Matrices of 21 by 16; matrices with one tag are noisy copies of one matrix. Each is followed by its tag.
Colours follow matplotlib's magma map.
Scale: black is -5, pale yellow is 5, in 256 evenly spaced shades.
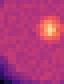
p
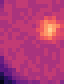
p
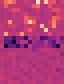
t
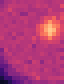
p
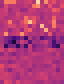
t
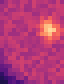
p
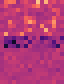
t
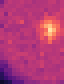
p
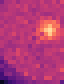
p
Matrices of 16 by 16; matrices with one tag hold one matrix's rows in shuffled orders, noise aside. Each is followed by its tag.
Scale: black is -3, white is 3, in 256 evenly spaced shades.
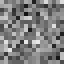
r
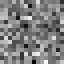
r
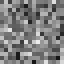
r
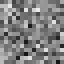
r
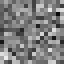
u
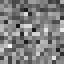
r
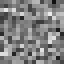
u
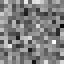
r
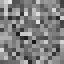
r
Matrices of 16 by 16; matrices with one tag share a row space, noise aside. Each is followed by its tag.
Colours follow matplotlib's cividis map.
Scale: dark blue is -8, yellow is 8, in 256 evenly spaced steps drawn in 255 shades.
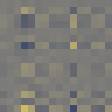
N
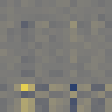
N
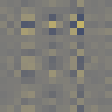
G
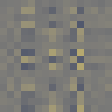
G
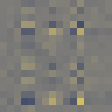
G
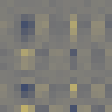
N
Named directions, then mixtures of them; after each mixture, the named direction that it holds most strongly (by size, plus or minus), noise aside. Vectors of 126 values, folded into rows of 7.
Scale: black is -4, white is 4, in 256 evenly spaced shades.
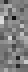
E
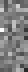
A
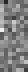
A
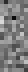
E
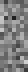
E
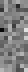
A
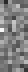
A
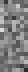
A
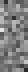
A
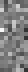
A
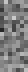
A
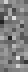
E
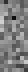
E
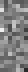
A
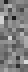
E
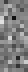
E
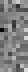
A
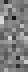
E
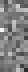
A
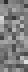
E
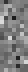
E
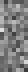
A
